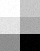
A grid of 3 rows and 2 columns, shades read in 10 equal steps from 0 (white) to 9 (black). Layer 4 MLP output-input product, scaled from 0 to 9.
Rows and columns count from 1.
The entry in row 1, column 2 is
2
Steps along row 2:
up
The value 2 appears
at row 1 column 2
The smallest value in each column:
0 2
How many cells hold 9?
1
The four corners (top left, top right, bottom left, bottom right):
0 2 4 9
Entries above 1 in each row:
1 1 2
